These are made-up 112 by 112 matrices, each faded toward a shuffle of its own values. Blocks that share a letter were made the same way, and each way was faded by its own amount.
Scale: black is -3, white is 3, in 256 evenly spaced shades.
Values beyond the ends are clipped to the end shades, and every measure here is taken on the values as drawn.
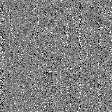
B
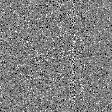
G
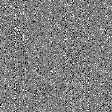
B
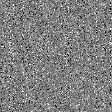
G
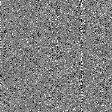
B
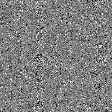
G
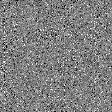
G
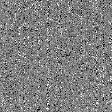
B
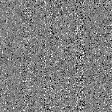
B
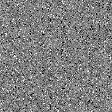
G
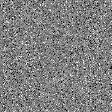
G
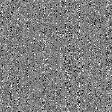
B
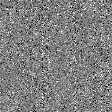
G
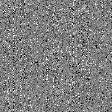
B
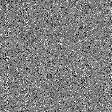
G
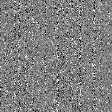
B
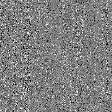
B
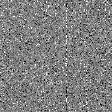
G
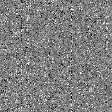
G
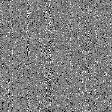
B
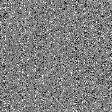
G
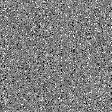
G
